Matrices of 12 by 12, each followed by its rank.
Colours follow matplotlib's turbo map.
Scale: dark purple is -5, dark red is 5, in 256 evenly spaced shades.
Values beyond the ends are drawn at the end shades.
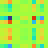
one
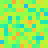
full rank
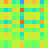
one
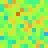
full rank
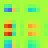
one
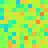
full rank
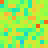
full rank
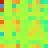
two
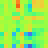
two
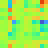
two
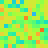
full rank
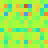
two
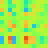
two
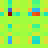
one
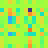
two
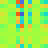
one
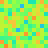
full rank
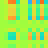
one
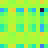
one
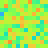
full rank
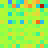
two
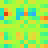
two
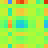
one
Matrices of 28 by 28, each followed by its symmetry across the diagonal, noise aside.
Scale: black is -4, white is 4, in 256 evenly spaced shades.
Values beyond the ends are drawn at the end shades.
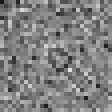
symmetric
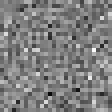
antisymmetric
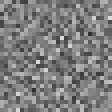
symmetric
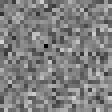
symmetric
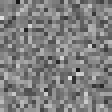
antisymmetric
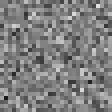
antisymmetric
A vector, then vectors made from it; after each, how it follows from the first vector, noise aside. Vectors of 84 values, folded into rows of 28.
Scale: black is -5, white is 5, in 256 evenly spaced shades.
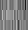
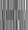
negated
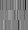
partly zeroed
